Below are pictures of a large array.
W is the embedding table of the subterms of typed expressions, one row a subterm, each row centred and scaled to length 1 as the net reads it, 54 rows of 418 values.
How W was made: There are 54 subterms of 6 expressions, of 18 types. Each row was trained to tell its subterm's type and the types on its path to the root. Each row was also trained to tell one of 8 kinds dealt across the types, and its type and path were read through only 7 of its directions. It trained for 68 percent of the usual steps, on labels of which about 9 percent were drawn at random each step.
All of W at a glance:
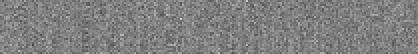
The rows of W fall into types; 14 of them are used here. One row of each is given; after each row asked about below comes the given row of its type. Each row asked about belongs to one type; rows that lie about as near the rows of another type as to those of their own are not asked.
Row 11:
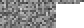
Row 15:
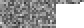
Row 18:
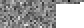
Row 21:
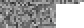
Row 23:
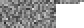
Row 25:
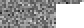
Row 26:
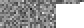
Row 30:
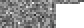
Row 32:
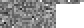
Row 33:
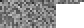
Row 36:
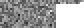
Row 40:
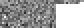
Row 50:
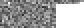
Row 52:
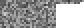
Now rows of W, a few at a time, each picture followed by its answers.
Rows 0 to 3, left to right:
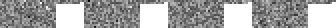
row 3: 36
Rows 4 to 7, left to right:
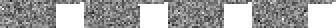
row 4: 23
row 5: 11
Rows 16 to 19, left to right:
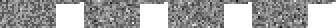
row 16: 36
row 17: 52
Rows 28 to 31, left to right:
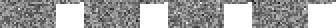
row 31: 11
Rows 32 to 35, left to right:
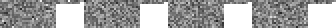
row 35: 52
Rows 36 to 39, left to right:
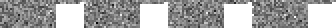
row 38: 40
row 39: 32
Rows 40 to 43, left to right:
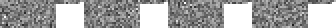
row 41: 21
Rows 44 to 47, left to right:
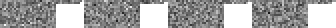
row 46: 40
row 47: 21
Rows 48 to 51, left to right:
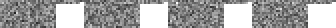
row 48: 26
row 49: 21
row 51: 36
